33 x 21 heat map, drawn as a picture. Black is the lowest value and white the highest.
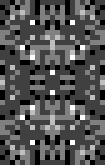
Seam: none. Grain: fine. Average level on the scale: 30%. Mirror symmetry: left to right and top to bottom. Odd rows or columns: none.
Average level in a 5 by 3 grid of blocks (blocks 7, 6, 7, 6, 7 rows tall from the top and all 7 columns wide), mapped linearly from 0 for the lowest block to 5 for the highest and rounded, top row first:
202 | 353 | 101 | 353 | 202
